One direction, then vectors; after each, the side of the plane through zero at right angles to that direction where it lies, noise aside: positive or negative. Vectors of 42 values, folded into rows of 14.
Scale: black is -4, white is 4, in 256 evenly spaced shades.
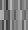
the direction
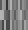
positive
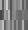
negative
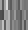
negative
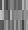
positive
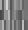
negative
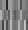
positive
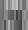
negative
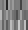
positive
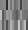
positive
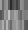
negative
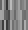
positive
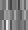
negative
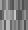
negative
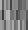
negative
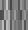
negative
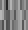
positive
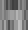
positive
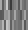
negative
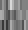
positive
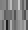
positive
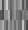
negative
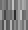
positive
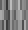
positive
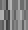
positive
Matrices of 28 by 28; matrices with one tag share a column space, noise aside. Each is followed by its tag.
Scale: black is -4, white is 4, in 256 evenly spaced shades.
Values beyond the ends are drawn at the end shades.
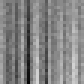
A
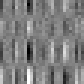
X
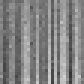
A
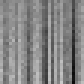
A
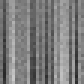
A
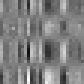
X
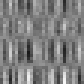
X
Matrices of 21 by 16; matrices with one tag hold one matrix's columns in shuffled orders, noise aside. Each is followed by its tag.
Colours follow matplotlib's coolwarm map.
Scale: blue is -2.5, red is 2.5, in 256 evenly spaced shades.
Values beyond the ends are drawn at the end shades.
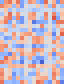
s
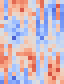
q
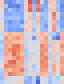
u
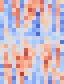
q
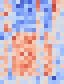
u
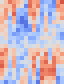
q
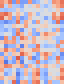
s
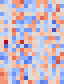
s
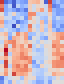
u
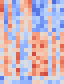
u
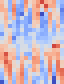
q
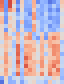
u
